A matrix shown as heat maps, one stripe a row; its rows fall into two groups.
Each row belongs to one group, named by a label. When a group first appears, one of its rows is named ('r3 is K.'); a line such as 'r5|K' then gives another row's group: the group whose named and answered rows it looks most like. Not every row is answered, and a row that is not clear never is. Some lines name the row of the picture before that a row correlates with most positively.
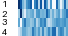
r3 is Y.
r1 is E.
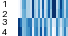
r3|E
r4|E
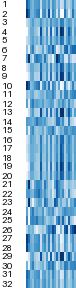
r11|Y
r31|E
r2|E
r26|Y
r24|Y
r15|Y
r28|E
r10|E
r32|E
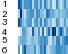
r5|Y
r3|E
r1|E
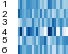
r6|E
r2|E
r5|Y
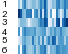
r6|Y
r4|Y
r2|E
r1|Y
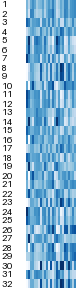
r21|Y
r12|E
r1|Y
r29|Y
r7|E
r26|Y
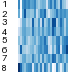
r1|Y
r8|E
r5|Y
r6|Y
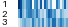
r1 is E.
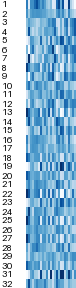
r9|Y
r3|Y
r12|Y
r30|E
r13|E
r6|Y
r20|E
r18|E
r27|E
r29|Y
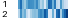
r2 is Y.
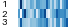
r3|Y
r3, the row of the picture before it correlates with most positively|2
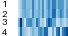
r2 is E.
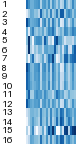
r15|Y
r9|E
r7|Y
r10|E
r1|E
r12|E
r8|E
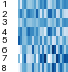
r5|E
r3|Y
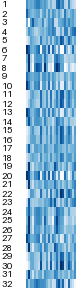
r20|E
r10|E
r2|E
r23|Y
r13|E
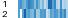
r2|Y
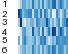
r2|E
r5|Y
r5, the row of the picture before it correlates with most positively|2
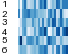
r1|Y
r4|Y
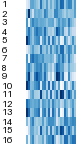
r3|Y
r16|Y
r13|E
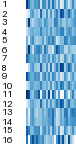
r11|E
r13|Y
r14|Y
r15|E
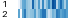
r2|Y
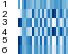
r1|Y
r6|E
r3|E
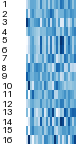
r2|Y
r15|Y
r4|Y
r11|Y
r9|E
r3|E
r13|Y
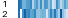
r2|Y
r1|E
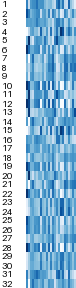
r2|E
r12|E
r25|E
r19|E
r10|E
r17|E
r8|Y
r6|E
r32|Y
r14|Y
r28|E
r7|Y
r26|E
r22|E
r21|Y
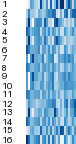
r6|E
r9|Y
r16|E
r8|E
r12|Y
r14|E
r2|Y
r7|Y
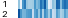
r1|Y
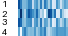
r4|Y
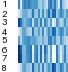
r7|E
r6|E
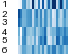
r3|E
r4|Y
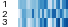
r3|Y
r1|Y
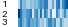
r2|E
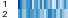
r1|E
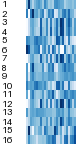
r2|Y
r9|Y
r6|E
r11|Y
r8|Y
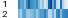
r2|Y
